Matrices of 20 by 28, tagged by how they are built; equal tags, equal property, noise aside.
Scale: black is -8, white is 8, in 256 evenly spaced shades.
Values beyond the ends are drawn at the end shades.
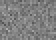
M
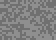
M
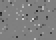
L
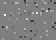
L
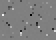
L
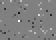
L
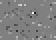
L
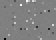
L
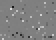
L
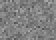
M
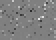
L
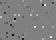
L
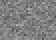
M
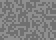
M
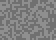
M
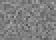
M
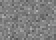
M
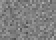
M
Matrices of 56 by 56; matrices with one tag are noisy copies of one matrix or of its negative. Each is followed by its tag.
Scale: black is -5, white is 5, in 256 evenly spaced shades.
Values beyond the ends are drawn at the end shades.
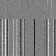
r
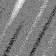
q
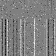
r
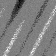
q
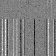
r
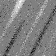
q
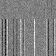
r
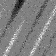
q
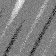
q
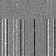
r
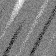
q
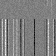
r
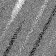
q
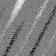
q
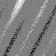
q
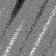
q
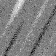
q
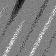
q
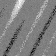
q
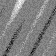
q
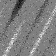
q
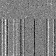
r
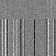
r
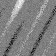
q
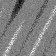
q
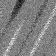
q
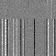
r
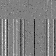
r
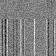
r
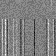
r
